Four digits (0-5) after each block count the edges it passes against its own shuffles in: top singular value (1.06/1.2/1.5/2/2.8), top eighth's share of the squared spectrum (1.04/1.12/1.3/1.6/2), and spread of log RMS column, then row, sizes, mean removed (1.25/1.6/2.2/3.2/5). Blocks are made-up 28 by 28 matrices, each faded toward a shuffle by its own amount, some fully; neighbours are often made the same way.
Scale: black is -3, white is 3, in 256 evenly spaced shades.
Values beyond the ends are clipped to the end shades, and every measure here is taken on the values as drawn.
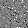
0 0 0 0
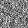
2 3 0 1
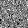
2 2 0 0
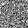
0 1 0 0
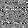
2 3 0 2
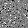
0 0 0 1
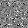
1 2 0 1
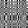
4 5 3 3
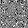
2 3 1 0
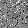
1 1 0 0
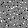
0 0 0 0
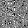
3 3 1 0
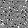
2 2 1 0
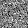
0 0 0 0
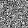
0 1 1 0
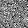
1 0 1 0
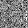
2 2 2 0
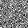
0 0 1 0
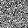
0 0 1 0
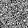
0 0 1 0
